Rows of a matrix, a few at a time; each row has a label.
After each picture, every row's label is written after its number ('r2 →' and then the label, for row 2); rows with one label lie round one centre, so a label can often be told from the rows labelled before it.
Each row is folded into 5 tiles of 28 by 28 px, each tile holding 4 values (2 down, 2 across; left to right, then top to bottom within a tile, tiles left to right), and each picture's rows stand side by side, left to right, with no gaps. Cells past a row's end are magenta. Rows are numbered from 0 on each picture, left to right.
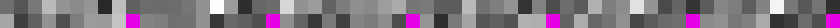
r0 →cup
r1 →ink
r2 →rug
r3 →cup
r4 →ink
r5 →ink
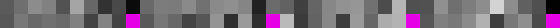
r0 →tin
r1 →tin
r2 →cup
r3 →ink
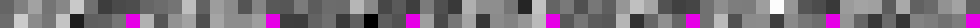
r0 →ink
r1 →cup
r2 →tin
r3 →cup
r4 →ink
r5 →ink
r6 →rug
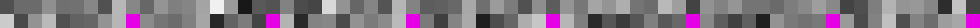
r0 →cup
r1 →ink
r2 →cup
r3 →cup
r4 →rug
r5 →rug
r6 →cup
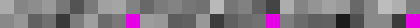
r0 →rug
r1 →ink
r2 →rug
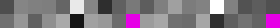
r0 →ink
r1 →ink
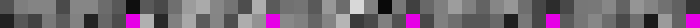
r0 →tin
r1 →cup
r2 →ink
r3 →tin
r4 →tin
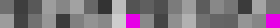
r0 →cup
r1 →cup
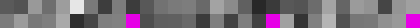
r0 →ink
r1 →tin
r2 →cup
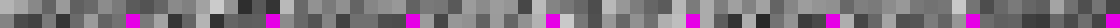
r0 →rug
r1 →ink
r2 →rug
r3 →cup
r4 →cup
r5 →rug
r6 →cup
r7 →tin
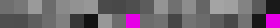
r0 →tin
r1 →tin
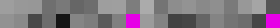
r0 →rug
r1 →rug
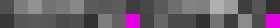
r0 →tin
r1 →tin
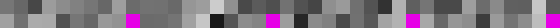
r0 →cup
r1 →ink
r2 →cup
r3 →cup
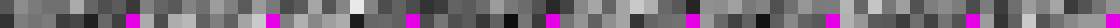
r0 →tin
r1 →cup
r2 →ink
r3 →tin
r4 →ink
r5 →rug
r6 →rug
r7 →cup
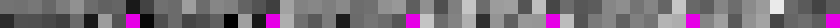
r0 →tin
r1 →tin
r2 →rug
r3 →cup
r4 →cup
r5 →ink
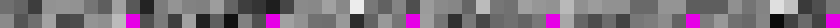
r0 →cup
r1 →tin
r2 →ink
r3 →rug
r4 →rug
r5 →ink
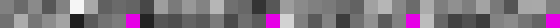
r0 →ink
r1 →tin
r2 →rug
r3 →rug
